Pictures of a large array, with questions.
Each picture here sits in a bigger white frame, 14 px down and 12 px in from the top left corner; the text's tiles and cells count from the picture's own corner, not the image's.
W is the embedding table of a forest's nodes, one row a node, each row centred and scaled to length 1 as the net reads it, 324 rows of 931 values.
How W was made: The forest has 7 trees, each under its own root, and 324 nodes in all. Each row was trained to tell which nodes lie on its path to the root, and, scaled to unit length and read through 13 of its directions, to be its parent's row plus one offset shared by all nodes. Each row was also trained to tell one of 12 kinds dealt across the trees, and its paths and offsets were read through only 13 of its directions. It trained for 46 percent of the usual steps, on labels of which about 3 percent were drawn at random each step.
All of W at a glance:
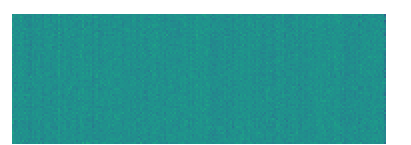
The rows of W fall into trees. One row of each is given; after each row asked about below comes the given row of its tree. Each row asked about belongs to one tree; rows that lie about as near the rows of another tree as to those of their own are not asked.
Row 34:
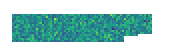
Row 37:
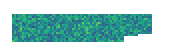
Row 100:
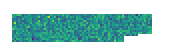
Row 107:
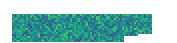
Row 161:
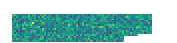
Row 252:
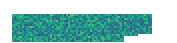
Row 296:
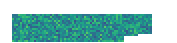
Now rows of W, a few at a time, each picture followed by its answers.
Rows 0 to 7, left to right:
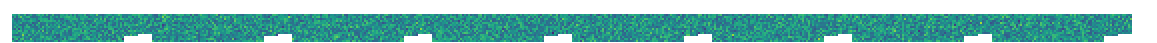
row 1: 296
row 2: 161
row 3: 296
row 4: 34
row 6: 37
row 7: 296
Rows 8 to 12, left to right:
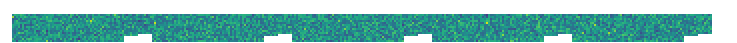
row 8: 161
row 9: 100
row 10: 37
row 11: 161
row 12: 296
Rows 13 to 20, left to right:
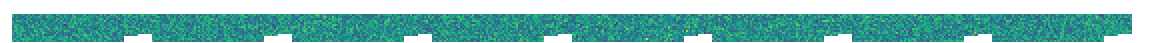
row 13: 34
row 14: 252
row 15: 161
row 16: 161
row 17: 34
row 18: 34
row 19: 296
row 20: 34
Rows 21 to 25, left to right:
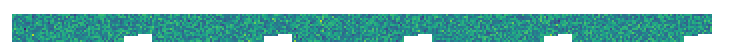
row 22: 107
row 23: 161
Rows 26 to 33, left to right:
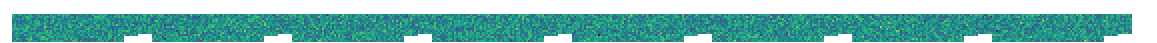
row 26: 100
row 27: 34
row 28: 252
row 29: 100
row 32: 37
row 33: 34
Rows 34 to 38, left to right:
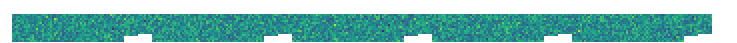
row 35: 296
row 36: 107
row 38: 107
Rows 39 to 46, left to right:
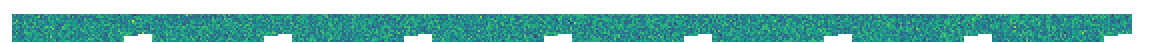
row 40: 34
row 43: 296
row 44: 37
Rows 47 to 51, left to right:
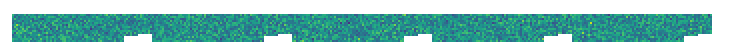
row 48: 161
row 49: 161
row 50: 37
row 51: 37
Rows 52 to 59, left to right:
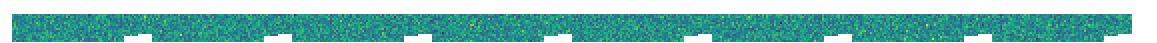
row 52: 100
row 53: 107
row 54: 296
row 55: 34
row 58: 161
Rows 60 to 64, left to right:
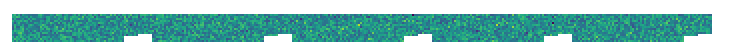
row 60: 37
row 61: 296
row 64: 161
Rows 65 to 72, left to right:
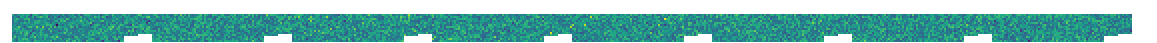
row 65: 34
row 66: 296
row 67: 37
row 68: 34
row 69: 107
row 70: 296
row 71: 34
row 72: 37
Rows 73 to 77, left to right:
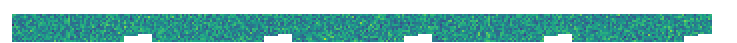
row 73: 161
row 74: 296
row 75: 100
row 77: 34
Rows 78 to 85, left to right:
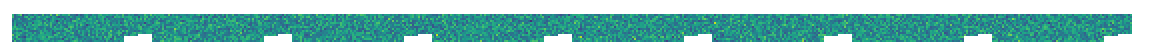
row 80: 252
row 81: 296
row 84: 161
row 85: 37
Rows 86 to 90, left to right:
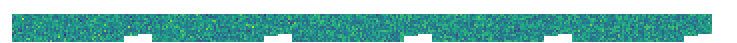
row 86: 100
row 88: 100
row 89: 296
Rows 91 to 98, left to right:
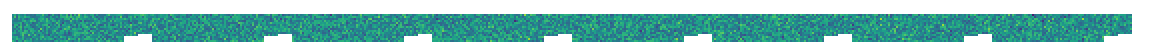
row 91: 37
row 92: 296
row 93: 100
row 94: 34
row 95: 296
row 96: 37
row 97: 296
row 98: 161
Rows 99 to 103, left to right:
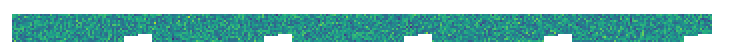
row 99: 100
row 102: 37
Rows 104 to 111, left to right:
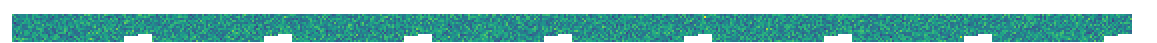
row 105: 252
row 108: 252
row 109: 252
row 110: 37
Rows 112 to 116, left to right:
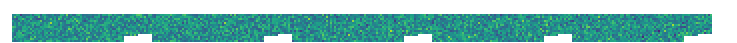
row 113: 296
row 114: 34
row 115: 34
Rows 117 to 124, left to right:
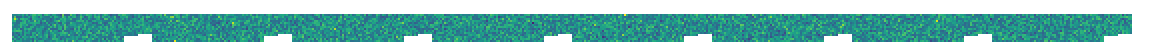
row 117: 107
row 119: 37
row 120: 100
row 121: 296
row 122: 37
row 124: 34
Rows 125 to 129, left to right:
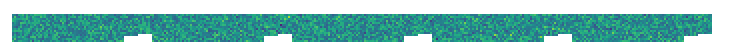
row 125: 296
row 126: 34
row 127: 296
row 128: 161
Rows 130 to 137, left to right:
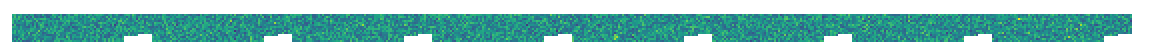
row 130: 37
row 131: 296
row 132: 252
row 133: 37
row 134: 34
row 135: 34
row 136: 100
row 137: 296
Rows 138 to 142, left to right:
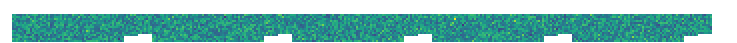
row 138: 296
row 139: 34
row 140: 252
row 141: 107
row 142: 107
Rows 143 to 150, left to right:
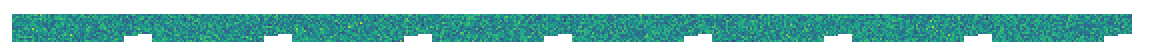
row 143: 296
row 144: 161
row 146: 161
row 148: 252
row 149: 161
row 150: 37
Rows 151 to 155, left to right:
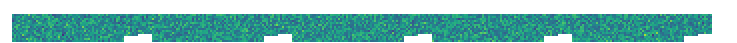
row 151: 161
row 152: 252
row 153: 252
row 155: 37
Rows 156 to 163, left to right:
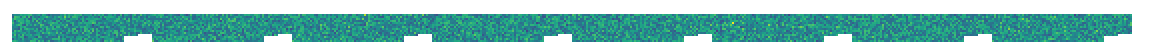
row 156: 37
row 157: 252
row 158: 37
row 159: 161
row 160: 252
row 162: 107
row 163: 37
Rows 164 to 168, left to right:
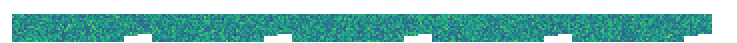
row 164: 34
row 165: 107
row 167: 296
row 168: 34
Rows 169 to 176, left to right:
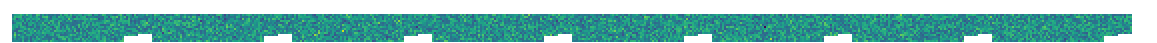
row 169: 37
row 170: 100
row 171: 37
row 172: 252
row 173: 34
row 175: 296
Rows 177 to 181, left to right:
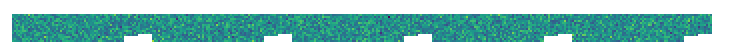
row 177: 161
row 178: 37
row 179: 37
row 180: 252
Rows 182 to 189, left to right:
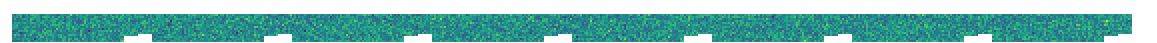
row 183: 107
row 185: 37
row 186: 34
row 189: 34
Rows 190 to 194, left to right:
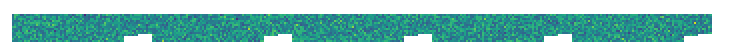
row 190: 100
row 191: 34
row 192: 34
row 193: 37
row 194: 296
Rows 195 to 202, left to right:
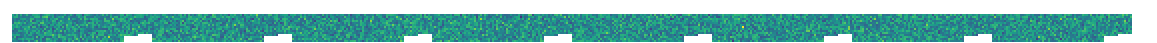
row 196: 296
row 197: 34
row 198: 296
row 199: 296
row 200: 296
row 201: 37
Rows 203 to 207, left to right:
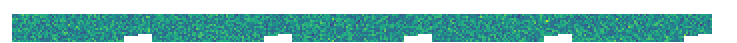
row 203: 296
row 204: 107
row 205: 161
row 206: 37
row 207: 34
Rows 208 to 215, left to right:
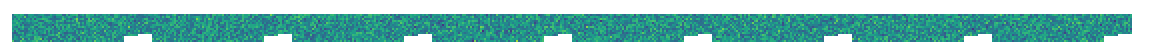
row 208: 37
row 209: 100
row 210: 37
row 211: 161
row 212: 34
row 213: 296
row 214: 100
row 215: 296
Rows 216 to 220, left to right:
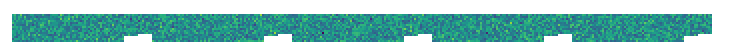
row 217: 37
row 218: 107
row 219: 34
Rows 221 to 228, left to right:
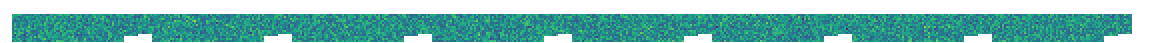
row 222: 161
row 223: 107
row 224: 161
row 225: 252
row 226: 107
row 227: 37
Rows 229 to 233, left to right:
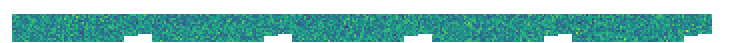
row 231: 34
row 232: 34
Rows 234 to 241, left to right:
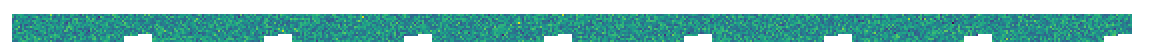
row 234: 34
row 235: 34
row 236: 107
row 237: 107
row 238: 296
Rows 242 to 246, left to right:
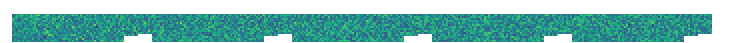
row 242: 296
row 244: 100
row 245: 107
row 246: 37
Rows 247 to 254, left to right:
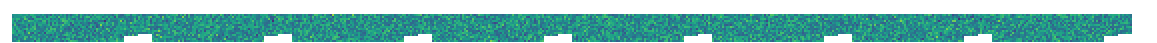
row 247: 296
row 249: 296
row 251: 161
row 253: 37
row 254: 252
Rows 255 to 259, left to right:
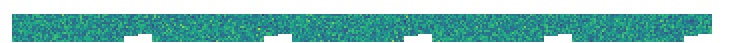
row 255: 100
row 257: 107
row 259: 100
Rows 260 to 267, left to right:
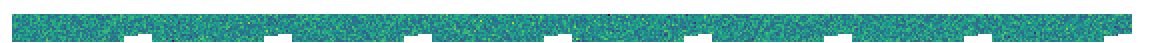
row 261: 37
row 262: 296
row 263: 296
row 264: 100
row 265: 107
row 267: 37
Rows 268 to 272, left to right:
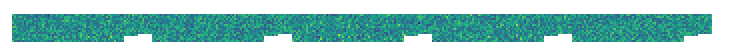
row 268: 252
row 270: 100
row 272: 252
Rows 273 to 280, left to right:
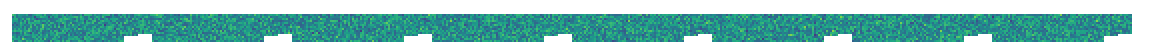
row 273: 37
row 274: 252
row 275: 34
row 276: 252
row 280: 100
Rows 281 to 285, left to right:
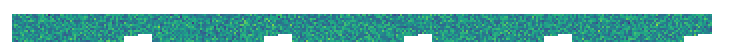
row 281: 252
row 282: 34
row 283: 252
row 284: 252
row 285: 37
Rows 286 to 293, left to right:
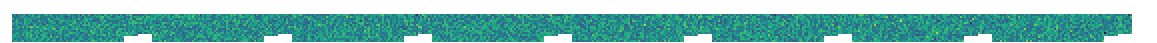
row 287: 100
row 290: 34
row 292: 37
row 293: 100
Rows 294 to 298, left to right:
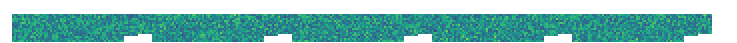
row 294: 296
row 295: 107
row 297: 34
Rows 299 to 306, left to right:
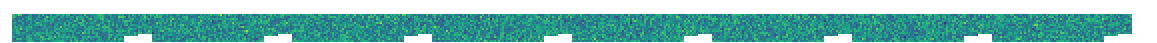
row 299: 252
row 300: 37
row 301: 107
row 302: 34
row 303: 34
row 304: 107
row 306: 107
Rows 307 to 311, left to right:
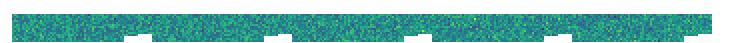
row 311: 34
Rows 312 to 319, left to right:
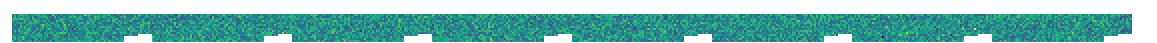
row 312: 37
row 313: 252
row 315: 252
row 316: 34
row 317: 100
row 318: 107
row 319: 37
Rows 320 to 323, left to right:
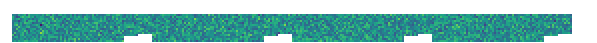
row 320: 161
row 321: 34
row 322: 252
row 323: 161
